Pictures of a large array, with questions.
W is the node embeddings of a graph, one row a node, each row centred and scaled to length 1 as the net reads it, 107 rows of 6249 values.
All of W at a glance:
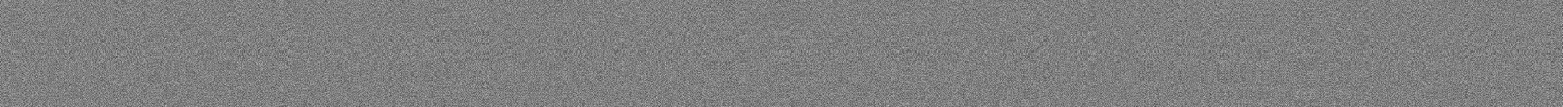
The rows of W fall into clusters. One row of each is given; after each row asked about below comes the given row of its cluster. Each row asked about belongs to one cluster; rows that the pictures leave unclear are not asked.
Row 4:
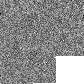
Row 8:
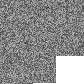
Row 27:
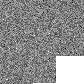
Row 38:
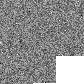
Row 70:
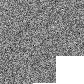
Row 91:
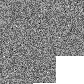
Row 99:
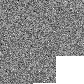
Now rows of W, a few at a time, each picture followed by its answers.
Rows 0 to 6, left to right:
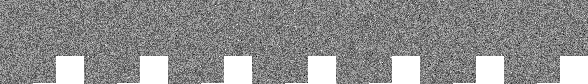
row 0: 27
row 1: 91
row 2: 38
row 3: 91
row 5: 99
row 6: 27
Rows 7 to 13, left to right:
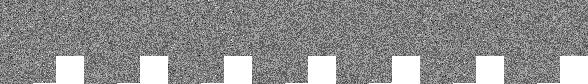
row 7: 38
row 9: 70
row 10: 38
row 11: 27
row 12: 4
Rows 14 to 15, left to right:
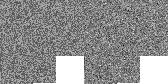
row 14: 91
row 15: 91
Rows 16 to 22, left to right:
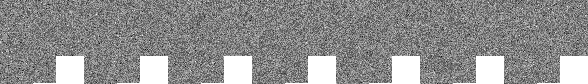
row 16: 38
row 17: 27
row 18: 4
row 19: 38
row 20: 4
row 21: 8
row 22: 38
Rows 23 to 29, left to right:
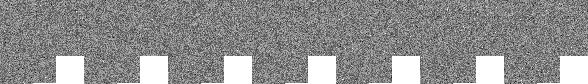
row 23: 70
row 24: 4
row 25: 91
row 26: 8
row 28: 91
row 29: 91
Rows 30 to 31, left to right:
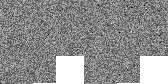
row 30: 38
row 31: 70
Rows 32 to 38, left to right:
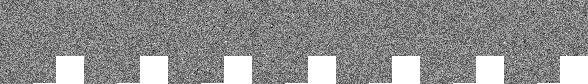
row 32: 99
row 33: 70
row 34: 99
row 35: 99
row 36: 27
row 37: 4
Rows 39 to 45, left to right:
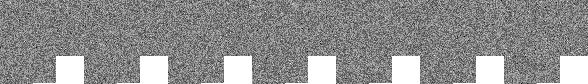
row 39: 27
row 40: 27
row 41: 27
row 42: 91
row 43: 99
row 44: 99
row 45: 8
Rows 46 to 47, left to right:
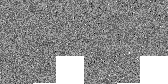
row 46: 91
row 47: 4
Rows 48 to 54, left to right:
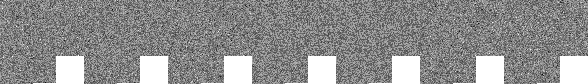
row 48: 91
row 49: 27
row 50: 70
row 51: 70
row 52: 70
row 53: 99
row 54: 99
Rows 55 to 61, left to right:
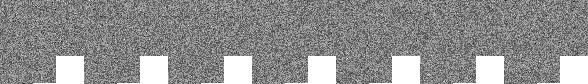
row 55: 8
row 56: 91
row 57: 91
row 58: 70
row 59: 99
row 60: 70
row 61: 38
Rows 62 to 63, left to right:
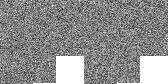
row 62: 38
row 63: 27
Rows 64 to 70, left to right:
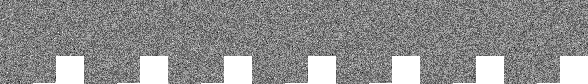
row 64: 27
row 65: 38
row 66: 4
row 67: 27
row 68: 38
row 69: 27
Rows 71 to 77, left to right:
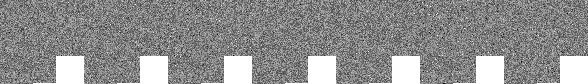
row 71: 8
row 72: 4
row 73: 8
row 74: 38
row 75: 4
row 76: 8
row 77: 27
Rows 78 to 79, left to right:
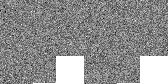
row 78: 27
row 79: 8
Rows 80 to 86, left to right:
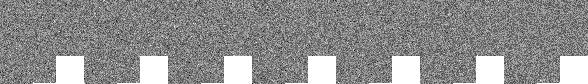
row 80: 27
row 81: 4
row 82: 99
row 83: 99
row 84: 70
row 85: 91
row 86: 27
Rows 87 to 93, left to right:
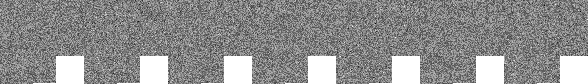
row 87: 38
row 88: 99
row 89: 91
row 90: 4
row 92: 8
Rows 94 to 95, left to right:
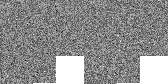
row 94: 91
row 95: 27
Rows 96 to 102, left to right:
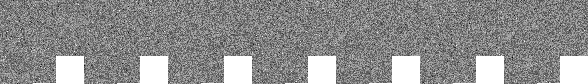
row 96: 8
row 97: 91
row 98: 70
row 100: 38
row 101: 70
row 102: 38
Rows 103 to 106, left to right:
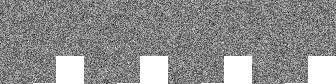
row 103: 4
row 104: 4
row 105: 38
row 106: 70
